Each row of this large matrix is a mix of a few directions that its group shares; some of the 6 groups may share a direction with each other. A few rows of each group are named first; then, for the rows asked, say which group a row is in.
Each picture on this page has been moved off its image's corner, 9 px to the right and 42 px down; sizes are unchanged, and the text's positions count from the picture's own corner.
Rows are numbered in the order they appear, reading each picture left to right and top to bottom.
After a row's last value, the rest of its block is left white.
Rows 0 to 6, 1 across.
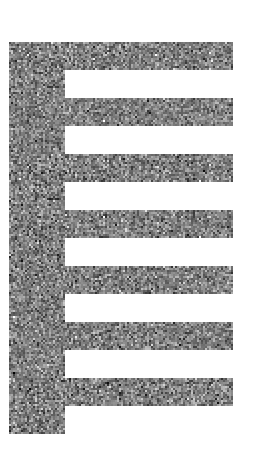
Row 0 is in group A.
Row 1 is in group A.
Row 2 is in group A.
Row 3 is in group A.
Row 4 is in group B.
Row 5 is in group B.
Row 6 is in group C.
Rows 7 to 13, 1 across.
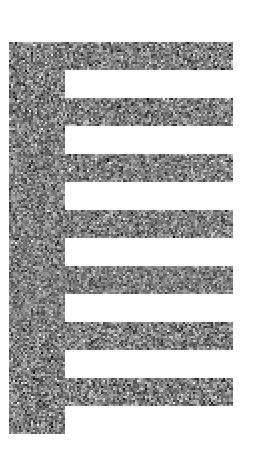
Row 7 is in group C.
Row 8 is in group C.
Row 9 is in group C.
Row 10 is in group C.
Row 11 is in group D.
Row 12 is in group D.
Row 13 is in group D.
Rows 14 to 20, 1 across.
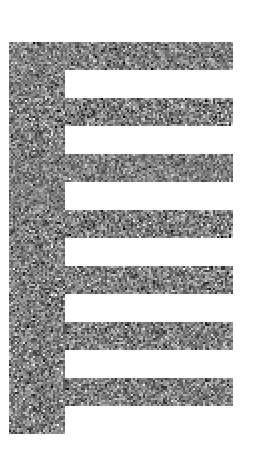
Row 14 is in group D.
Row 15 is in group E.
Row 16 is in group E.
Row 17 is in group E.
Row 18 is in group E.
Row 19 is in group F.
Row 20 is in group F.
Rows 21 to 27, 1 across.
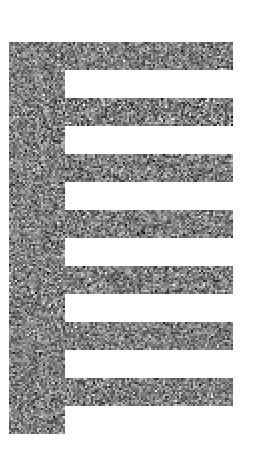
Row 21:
E
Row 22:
E
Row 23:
A
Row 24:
E
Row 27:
A
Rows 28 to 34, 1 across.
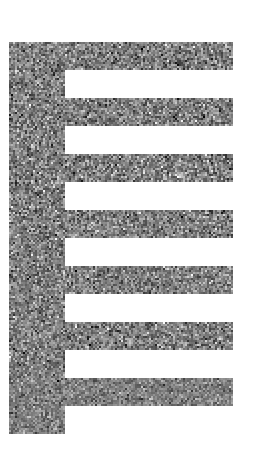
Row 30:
F
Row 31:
D
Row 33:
C
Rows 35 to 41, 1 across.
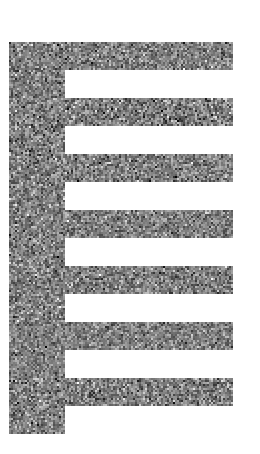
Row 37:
A
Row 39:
C
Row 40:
C
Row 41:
D
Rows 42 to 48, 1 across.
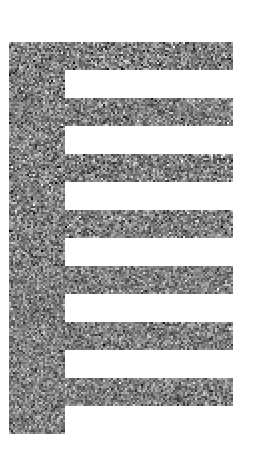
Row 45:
C
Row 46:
B
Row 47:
A
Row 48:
F
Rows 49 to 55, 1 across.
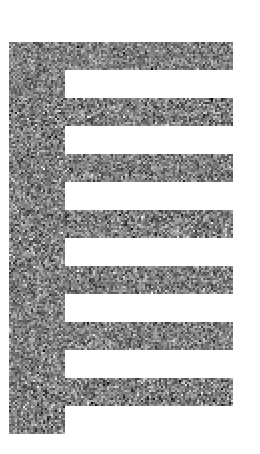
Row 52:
F
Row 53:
D
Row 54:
D
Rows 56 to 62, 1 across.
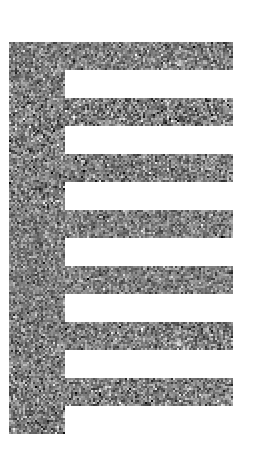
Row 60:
A
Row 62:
B
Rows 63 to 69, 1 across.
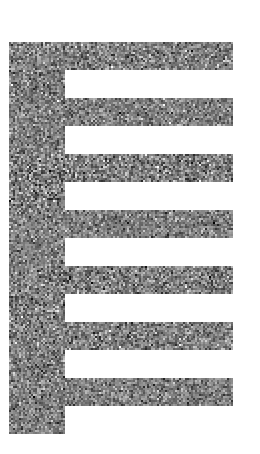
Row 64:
C
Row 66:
D
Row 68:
B
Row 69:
A
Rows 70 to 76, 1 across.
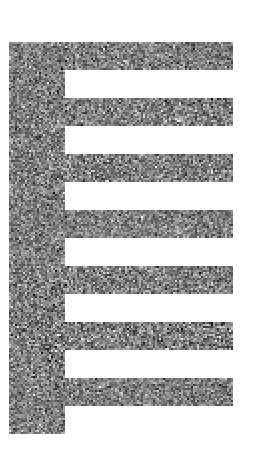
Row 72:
A
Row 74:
A
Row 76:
C
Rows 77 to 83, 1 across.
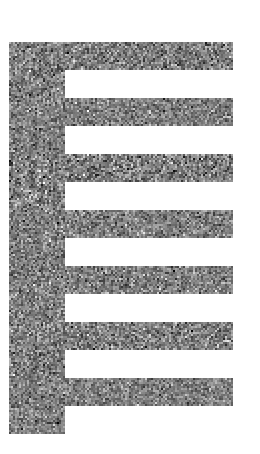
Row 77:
F
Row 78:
B
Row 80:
E
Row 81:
A
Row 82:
B
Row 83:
A
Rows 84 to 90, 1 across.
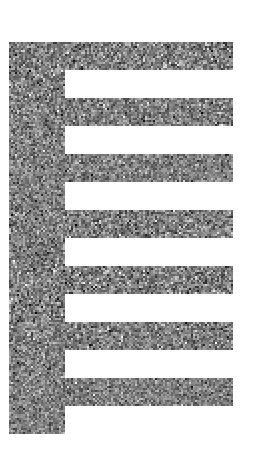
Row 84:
F
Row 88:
C
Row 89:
C
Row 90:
C
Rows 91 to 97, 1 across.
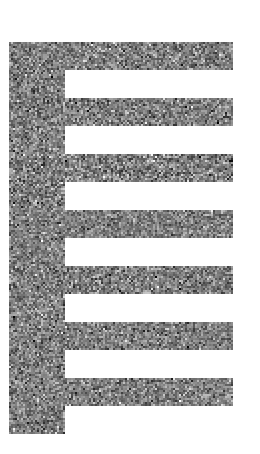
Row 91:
D
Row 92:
B
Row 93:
A
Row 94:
D
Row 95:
B
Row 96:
A
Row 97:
B
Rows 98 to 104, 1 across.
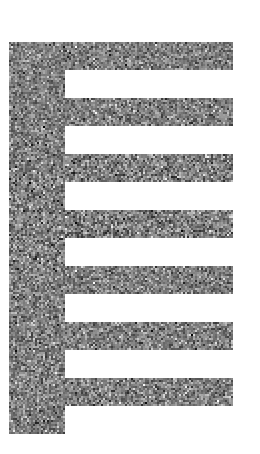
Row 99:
D
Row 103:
C
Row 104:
B
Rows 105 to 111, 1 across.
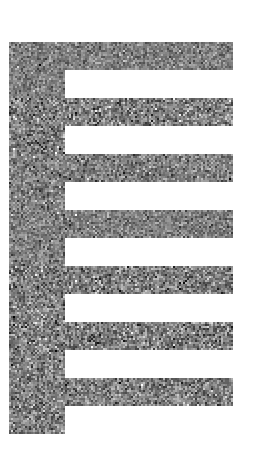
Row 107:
E
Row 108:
C
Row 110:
D
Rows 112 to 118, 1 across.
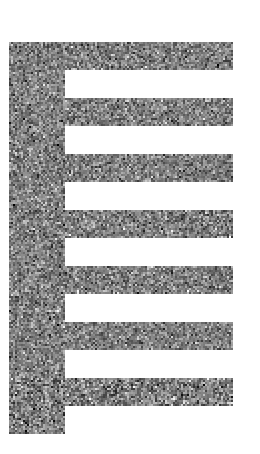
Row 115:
E
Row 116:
A
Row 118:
E
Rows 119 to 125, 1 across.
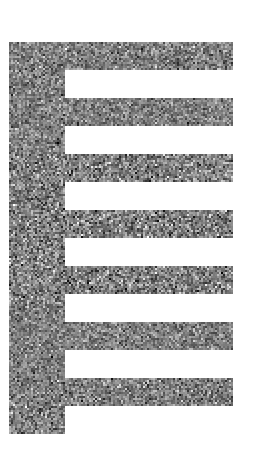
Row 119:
F
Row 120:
A
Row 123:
C
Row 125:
C
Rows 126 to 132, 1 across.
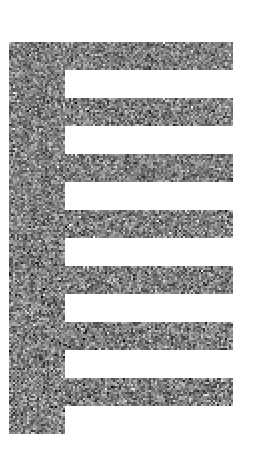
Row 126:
C
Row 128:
E
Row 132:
E
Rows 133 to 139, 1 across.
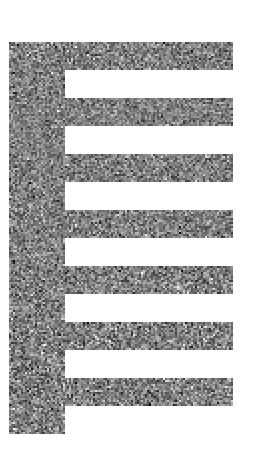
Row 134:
E
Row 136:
B
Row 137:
F
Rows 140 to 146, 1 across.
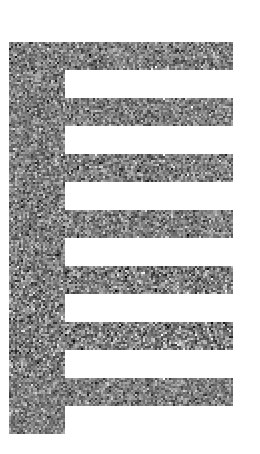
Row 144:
F
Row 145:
F
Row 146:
C
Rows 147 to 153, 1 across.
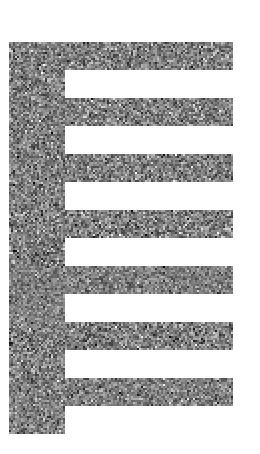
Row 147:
D
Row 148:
D
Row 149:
C
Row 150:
B
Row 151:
C
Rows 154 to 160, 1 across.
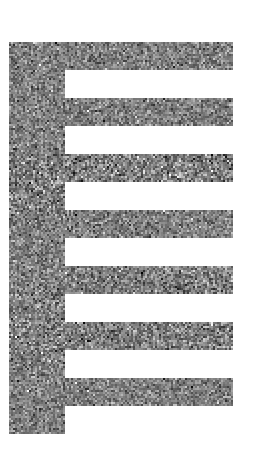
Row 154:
D
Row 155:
A
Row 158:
F
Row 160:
B
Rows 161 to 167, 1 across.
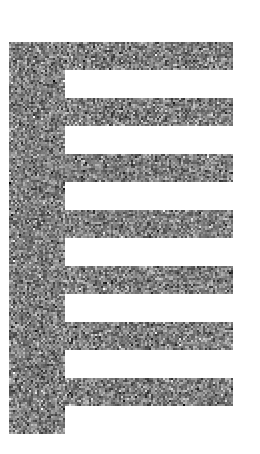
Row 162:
A
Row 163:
E
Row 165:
A
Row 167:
C
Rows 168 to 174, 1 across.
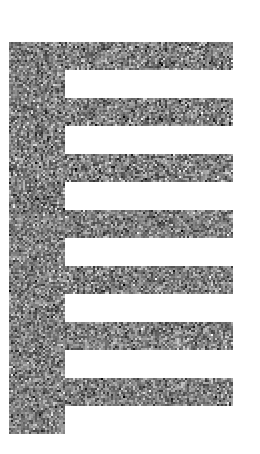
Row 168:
E
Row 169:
E
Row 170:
B
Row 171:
A
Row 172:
A
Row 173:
F
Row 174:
E
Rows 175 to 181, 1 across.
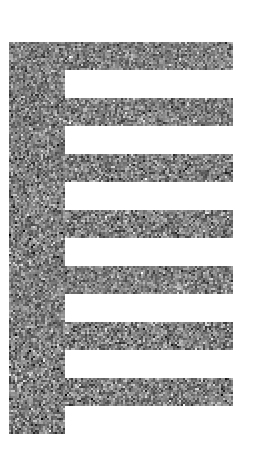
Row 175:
C
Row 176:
E
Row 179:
F
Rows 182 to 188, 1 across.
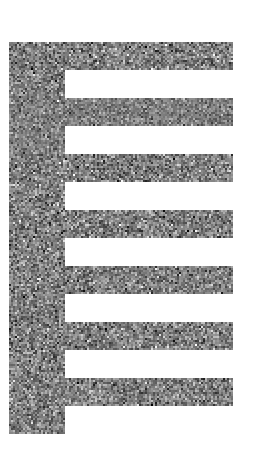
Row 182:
D
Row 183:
C
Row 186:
C
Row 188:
D
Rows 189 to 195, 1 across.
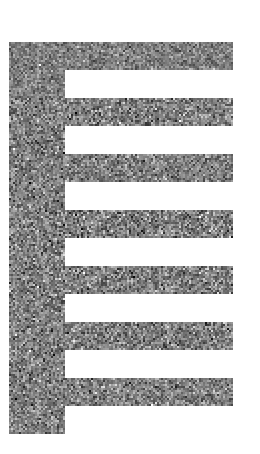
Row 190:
B
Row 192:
E
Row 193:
E
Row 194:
F
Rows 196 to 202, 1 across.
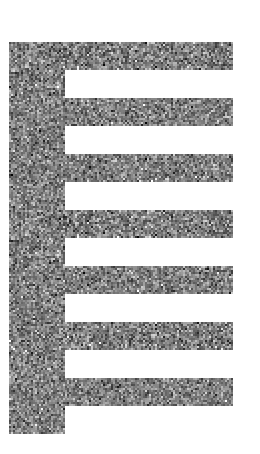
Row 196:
A
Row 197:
B
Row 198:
D
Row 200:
E
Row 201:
C
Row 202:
C
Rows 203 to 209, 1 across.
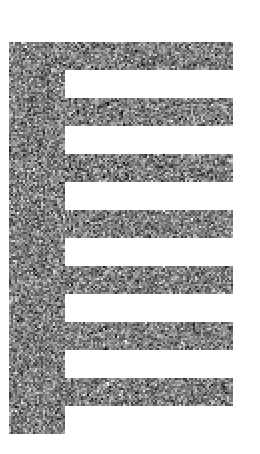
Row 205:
A
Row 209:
C
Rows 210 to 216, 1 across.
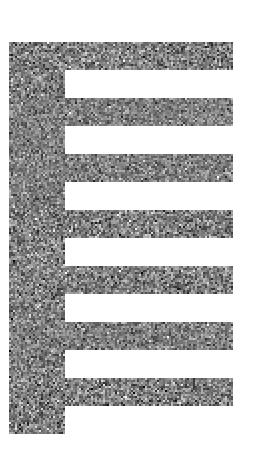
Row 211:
C
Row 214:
F
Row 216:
A
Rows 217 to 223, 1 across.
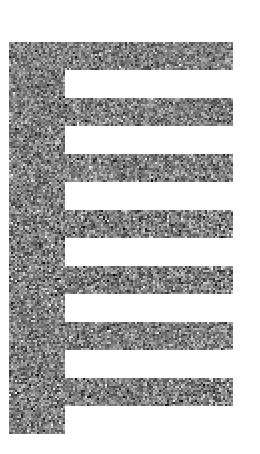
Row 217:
B
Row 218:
A
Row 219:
D
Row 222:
C
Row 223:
D
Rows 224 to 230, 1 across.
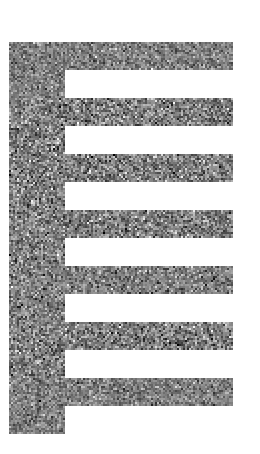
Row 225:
A
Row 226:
D
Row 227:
A
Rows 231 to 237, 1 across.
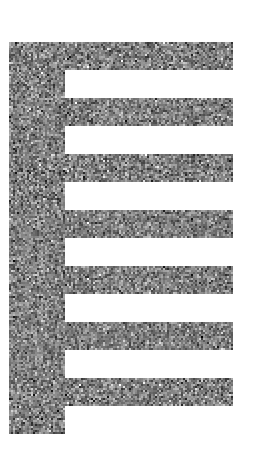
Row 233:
A
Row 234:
A
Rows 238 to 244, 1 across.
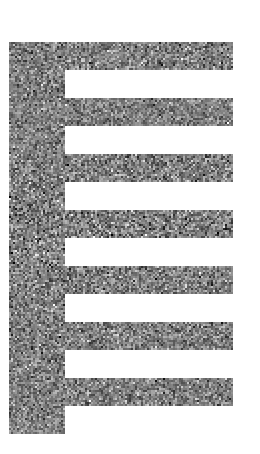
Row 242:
A
